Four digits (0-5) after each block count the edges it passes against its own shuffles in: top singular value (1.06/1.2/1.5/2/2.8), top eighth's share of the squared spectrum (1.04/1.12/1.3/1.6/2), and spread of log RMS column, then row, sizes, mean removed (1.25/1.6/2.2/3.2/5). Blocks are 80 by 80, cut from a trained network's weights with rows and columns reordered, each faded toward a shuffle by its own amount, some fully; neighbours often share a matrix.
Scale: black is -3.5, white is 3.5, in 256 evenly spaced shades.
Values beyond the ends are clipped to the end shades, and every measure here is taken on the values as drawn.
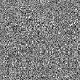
3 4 2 2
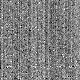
4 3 1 2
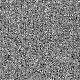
1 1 0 0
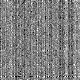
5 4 2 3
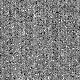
2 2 0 1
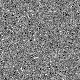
0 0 0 0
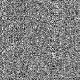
3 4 2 1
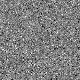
1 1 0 0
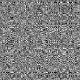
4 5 2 3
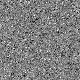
0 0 0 0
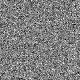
2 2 0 0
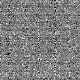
3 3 3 0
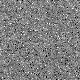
0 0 0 0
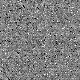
1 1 1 0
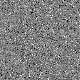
0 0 0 0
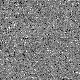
1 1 0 0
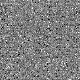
2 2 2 0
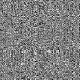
3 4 3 2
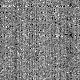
3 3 0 2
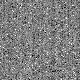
2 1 0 0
